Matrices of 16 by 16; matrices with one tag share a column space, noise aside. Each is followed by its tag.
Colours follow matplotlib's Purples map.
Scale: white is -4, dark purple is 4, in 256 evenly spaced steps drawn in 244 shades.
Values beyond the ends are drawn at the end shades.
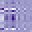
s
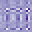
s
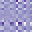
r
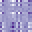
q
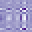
s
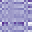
r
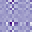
r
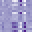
q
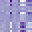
q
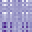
q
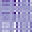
q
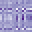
s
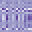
s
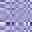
r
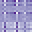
q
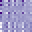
q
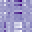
q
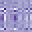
s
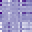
q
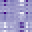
q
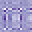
s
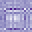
s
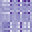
q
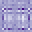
s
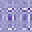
s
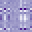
s
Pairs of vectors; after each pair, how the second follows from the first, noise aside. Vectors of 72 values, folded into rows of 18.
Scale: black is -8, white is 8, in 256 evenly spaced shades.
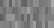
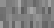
wrapped around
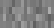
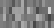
scaled up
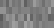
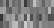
scaled up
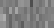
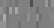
partly zeroed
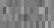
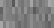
wrapped around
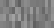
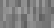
wrapped around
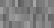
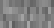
wrapped around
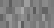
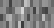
scaled up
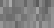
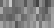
scaled up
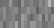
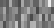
scaled up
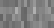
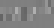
partly zeroed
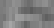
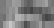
scaled up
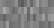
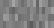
wrapped around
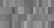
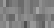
wrapped around
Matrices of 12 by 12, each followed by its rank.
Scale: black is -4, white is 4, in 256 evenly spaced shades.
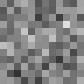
full rank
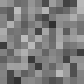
full rank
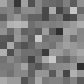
full rank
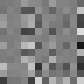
two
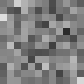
full rank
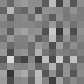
two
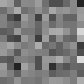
two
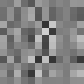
two
